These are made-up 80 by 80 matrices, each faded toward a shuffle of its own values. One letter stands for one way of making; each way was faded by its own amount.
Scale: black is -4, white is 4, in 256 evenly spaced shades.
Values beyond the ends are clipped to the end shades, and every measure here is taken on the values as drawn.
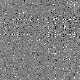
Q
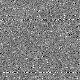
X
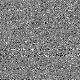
X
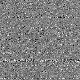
X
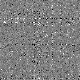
Q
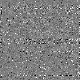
Q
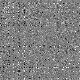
Q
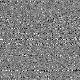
X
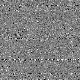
X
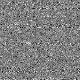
X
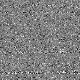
X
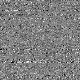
X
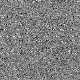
X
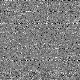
X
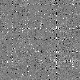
Q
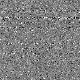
X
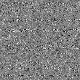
X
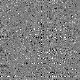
Q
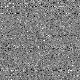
X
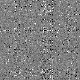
Q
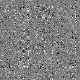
Q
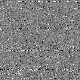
X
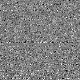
X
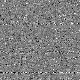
X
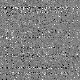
Q
